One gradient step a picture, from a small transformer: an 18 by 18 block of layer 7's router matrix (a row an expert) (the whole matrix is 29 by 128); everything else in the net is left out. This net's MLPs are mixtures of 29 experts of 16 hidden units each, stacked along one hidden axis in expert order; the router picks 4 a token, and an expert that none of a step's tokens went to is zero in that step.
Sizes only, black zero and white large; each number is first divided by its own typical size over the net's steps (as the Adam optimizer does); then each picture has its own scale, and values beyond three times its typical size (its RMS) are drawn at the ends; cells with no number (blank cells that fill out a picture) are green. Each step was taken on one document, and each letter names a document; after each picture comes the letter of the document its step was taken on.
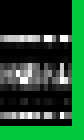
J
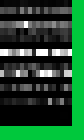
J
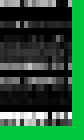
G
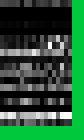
G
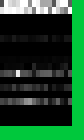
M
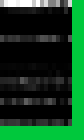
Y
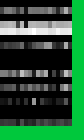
M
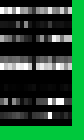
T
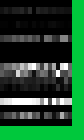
J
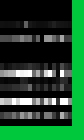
J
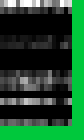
Y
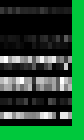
T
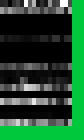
Y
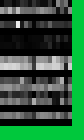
T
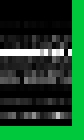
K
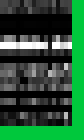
K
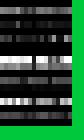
T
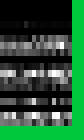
K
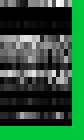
G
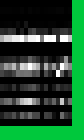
J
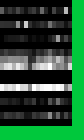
T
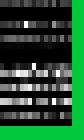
J
